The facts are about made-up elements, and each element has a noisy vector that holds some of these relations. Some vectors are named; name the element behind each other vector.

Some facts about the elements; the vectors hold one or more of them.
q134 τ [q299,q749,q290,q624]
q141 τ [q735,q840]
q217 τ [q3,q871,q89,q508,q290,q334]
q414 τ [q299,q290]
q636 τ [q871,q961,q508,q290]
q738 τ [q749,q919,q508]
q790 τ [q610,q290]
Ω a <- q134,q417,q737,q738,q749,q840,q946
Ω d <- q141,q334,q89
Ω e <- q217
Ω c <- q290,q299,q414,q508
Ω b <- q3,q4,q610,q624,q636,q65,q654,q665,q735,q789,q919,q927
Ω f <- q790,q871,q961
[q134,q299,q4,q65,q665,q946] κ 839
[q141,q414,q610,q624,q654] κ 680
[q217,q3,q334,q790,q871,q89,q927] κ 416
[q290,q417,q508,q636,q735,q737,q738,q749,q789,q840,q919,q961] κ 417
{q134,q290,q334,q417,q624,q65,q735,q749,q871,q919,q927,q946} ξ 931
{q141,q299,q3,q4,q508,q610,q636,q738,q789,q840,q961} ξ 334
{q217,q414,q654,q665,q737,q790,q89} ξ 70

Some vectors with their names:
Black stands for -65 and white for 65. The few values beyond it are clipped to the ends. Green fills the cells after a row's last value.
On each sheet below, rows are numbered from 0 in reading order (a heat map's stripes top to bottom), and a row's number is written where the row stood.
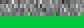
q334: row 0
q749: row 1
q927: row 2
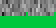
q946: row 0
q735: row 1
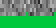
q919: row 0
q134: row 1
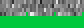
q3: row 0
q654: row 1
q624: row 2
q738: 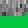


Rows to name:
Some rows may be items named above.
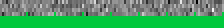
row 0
q946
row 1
q3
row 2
q737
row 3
q840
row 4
q789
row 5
q624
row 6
q871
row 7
q89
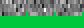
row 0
q840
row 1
q665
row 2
q299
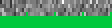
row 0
q790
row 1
q919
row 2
q508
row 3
q290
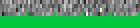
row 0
q840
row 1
q4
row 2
q141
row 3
q217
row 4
q610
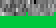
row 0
q414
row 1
q65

